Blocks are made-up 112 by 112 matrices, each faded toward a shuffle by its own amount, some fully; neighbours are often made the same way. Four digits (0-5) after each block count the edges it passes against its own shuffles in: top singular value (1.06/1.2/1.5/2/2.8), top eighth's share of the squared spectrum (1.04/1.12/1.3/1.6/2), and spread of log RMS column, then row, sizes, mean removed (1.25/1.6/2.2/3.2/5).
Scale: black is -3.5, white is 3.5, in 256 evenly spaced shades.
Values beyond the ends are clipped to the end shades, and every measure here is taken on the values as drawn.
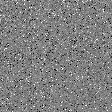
0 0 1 0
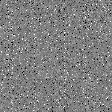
1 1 1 0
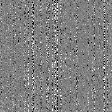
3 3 4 0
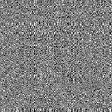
5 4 3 3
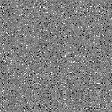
4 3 2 2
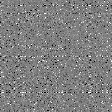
4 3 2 2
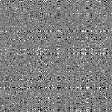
5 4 3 3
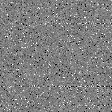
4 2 1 1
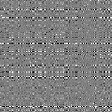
5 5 3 4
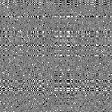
5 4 3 4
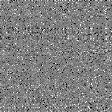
4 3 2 2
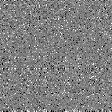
4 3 1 2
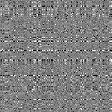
5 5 3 4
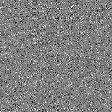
4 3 1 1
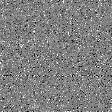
1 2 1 2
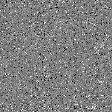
1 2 2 2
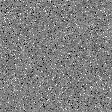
0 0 0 0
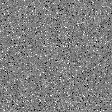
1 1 1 1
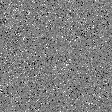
0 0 0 0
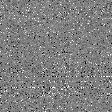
2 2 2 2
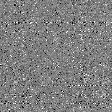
2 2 2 2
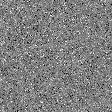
0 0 0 0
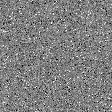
0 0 0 0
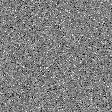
0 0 0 0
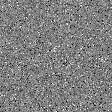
0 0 0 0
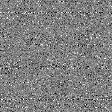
1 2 0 3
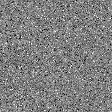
0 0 0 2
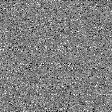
1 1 0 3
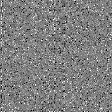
4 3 2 0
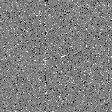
3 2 1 0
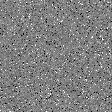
2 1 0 0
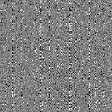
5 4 3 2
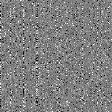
4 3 3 1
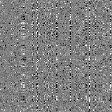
5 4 4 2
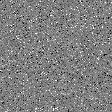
3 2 1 0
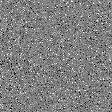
3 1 1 0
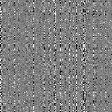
5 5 4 3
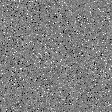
1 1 0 0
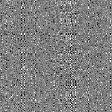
5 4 4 2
